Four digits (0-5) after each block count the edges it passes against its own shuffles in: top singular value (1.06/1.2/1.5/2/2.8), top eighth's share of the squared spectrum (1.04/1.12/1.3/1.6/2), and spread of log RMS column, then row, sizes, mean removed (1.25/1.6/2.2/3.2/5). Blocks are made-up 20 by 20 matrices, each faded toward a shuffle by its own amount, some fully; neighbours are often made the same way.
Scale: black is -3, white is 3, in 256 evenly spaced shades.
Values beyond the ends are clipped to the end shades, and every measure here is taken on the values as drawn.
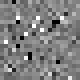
0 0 0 0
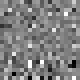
3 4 1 2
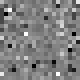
0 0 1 0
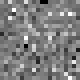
1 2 0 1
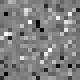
0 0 0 0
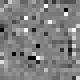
1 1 0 0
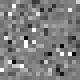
0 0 0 1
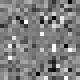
2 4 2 1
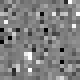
0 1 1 0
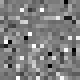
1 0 0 1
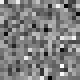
0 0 0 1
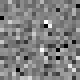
1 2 1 0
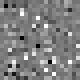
0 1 1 0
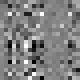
3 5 3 2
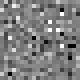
0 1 1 0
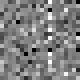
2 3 2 0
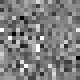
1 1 2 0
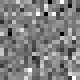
0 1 0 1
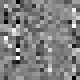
1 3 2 0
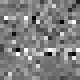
1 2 0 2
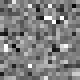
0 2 0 2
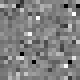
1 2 0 0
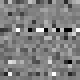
2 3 0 2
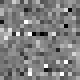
1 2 0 1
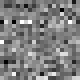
1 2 0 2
